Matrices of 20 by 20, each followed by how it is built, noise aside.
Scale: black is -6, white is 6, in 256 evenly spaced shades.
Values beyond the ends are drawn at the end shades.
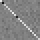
diagonal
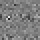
uneven rows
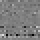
uneven rows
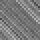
Toeplitz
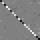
diagonal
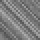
Toeplitz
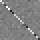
diagonal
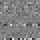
uneven rows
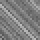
Toeplitz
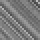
Toeplitz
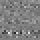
uneven rows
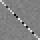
diagonal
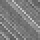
Toeplitz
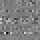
uneven rows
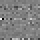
uneven rows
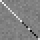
diagonal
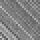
Toeplitz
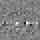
uneven rows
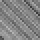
Toeplitz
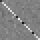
diagonal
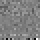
uneven rows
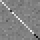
diagonal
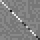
diagonal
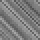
Toeplitz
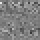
uneven rows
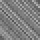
Toeplitz
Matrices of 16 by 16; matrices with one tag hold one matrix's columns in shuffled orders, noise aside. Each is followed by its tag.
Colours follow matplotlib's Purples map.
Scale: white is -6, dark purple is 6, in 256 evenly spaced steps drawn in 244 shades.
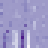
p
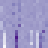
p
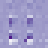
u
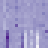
p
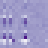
u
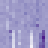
p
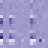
u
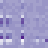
u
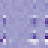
u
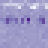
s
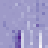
p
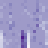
p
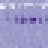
s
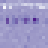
s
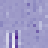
p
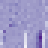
p
